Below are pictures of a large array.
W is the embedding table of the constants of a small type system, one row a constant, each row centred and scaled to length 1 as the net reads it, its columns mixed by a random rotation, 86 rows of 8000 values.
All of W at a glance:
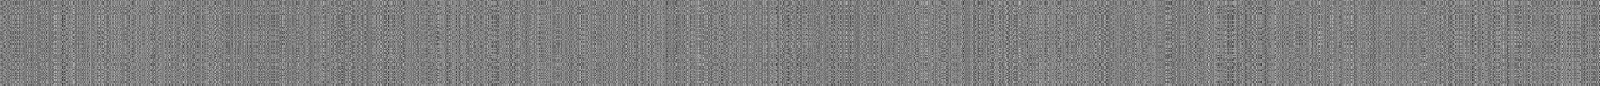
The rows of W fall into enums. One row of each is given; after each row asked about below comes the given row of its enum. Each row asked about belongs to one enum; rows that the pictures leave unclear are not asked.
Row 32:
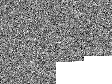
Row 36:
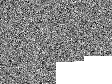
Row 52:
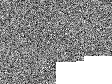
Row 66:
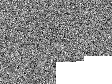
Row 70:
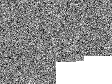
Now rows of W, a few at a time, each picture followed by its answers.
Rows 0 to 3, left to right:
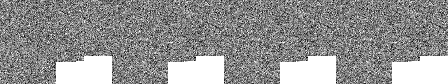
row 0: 52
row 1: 32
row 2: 32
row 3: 32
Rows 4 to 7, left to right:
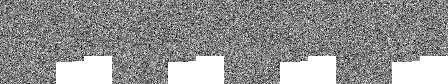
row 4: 32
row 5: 66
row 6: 52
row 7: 70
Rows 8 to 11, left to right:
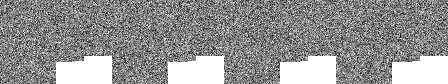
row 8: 32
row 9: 70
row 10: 52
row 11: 66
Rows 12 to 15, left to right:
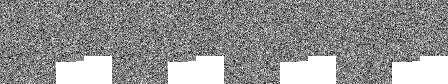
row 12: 70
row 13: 70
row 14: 36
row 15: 66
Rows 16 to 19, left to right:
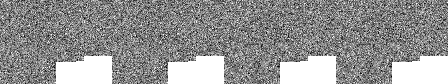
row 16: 52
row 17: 52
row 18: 66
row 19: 66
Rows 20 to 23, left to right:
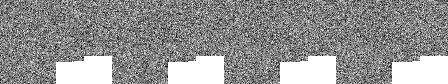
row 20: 32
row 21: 66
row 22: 52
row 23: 52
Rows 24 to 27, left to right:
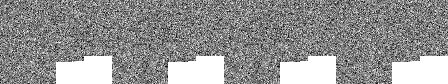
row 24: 32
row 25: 66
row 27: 36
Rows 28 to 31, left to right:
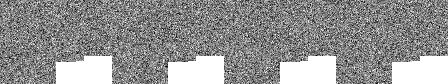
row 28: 70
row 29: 66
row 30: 52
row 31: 36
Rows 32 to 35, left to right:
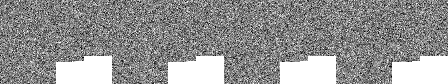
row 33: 36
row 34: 70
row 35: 66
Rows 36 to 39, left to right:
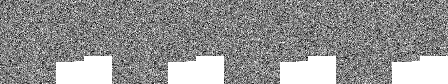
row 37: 36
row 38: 32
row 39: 70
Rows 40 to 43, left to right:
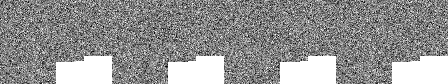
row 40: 36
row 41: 66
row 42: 52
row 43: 36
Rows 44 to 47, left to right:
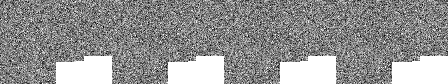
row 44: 36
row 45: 52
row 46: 52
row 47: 52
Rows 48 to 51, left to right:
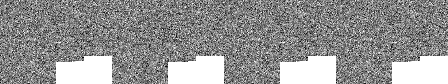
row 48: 32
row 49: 66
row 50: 32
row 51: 32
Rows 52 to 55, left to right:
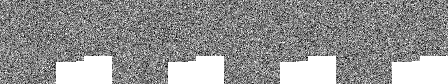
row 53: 66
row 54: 32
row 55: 70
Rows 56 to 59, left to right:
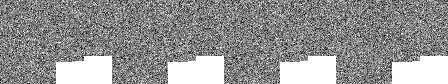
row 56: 32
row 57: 70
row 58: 70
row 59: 52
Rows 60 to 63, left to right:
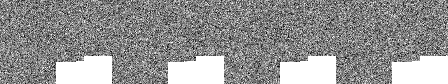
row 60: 52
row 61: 32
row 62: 66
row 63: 70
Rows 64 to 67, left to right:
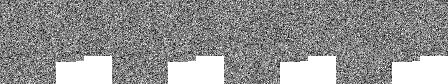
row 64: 70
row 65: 70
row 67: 52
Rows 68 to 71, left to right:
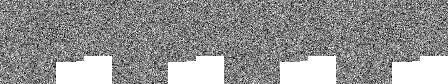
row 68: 66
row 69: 36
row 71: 66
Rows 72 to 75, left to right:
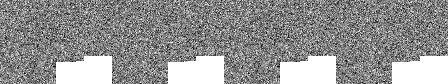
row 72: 66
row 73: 32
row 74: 66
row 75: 36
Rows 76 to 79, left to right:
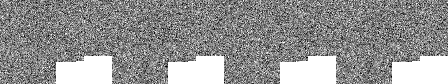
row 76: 52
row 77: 66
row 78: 32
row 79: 66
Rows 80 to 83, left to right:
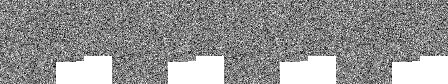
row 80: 66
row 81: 70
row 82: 70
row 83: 66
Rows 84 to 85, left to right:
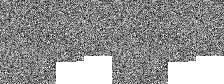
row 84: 52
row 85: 52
